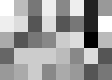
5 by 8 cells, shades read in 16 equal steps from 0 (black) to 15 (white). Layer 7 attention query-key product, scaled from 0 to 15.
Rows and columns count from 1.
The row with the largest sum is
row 1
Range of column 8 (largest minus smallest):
10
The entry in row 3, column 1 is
10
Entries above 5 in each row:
7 5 6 7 7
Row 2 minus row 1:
-1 2 -2 -1 -3 -7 0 6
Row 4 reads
6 12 12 12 11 8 13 5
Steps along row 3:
down up up up up down up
